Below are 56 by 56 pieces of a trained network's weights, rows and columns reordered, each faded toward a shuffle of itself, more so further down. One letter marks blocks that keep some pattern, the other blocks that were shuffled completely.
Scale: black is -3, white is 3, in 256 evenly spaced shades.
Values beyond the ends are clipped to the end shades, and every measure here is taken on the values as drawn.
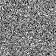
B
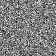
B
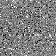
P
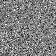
B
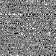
P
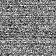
P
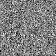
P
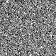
B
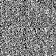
P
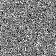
B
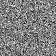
B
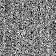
P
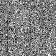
P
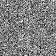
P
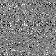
P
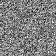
B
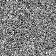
B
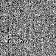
P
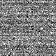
P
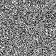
B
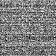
P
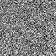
P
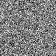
B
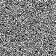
B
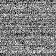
P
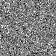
B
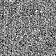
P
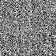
P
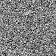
B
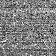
P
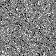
B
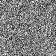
B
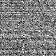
P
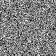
B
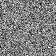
B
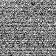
P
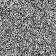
B
